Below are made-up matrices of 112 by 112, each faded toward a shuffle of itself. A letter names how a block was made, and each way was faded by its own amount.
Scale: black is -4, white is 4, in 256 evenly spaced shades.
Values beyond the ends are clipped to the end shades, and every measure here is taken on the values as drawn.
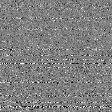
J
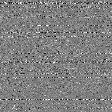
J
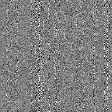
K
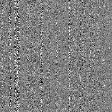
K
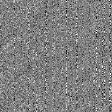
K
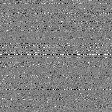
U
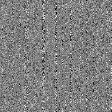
K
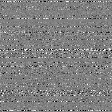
U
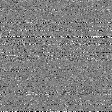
J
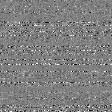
U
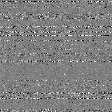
U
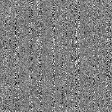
K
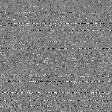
J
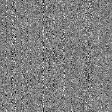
K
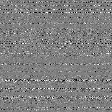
U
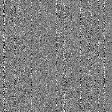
K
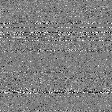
J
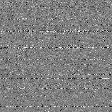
J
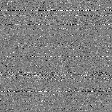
J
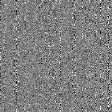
K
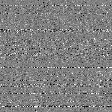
J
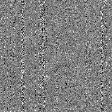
K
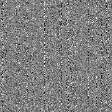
K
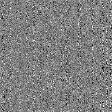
K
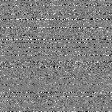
J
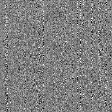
K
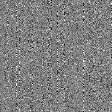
K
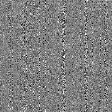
K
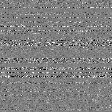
U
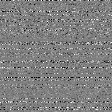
U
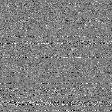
J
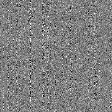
K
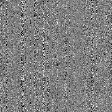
K
